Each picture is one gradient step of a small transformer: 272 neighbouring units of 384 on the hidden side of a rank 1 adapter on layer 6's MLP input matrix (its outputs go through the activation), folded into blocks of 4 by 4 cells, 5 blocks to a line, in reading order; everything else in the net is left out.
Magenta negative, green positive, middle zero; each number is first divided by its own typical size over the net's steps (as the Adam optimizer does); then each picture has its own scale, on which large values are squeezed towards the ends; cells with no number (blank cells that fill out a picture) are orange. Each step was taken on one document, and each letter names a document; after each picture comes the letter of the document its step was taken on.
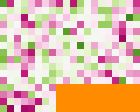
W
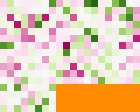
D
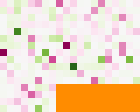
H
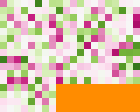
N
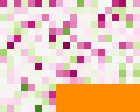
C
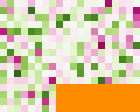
N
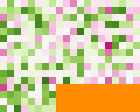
N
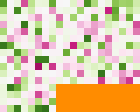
D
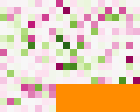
H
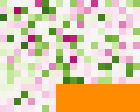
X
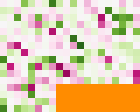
C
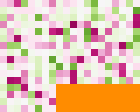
D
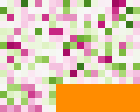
D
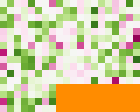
W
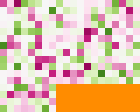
D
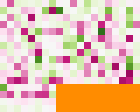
N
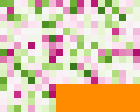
W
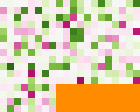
X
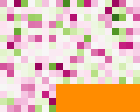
C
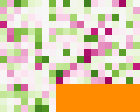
D
